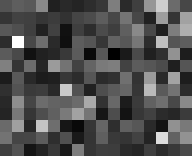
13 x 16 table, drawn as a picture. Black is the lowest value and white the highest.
There is no overall slope. Most values sit low, with a long tail of high ones. The texture is fine-grained noise. The top middle is the smoothest part. The halves do not mirror each other. On average the colour sits 30% of the way up the scale.
